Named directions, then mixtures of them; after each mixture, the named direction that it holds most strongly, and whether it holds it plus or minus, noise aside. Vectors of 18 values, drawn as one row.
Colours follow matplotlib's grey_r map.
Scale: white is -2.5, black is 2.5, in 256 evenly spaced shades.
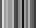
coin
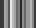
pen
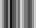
pen, minus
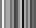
coin, plus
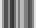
pen, minus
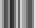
pen, minus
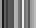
coin, minus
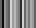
pen, plus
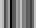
pen, minus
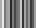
pen, minus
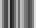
pen, minus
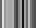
coin, plus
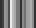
pen, plus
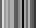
coin, plus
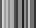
coin, plus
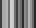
coin, plus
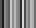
pen, plus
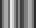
pen, plus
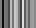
coin, minus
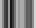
pen, minus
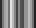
pen, plus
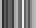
coin, minus
